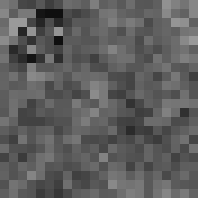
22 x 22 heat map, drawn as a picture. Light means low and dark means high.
Mirror symmetry: none. Ninth with the lowest average: top right. Roughest part: top left. Odd patch: rougher, in the top left.
